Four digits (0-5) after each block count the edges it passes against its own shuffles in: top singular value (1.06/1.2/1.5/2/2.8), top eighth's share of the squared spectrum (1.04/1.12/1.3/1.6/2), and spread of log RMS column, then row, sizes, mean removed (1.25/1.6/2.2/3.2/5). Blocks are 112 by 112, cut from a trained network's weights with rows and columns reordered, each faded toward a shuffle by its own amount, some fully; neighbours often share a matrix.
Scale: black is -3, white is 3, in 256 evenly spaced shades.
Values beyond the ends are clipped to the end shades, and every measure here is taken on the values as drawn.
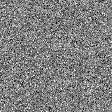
1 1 0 0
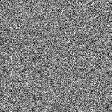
3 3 2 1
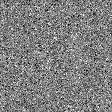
0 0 0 0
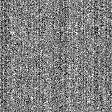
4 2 1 2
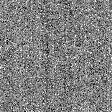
2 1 0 0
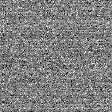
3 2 2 0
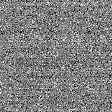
2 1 1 0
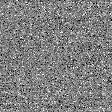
1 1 0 0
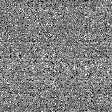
2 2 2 0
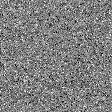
0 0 0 0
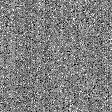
2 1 0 0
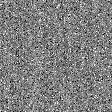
1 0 0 0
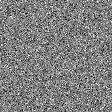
0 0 0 0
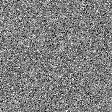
0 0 0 0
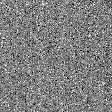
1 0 0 0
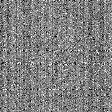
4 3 0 3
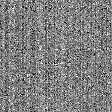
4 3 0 2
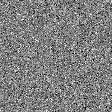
0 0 0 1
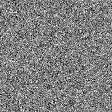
2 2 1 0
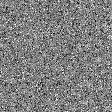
0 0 0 0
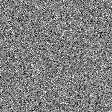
1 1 0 0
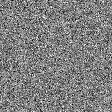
1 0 0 0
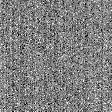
3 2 0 2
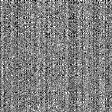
4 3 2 3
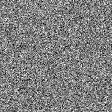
3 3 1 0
